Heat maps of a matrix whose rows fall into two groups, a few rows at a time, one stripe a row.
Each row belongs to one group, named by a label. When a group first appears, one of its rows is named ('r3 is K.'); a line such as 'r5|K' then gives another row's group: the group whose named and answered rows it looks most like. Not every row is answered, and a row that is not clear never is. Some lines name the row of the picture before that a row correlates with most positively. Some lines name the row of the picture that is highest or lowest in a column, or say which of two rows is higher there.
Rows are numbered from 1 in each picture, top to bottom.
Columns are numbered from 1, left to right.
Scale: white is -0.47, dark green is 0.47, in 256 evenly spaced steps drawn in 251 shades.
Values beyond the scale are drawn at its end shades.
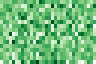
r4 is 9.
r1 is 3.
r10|3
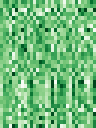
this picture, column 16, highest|8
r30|3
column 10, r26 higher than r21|No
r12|9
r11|3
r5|3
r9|3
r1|3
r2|3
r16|3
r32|3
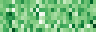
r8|3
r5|3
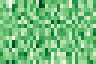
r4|9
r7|9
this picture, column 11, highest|6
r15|9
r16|3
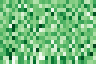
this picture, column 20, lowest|15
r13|3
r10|3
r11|9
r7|3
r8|3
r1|9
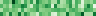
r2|9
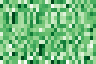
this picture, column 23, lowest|16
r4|3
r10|3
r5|3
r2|9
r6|3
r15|9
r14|3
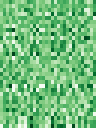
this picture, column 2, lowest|10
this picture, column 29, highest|10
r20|3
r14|3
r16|9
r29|9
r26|3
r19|9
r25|3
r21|9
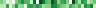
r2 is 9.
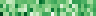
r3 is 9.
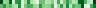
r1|9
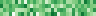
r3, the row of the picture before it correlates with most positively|2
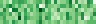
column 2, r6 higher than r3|No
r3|3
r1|9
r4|9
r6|3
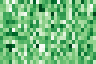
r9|3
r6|3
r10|9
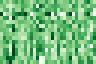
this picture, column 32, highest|10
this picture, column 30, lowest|10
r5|3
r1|9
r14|3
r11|3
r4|9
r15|3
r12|3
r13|3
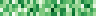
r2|9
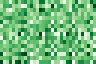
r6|9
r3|3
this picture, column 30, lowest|2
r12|9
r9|9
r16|9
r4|9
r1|3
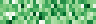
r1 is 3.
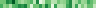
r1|3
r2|9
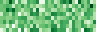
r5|9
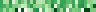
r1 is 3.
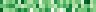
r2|3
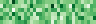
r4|3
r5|9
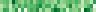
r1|3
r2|9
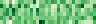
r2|9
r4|3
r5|9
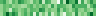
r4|3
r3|3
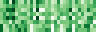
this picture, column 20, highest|1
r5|3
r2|3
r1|3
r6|9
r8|9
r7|9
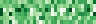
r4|9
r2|9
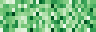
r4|3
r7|3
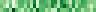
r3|3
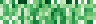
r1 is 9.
